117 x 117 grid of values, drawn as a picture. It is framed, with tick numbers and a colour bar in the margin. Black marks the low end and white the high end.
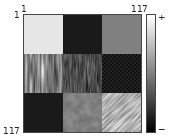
The table splits into 3 rows of 3 panels. Panel 1,1: very high, flat. Panel 1,2: very low, flat. Panel 1,3: middling, flat. Panel 2,1: middling, streaked downward, strong in contrast. Panel 2,2: low, streaked downward. Panel 2,3: very low, checkered, faint in contrast. Panel 3,1: very low, flat. Panel 3,2: middling, blotchy, faint in contrast. Panel 3,3: high, slanting up to the right.
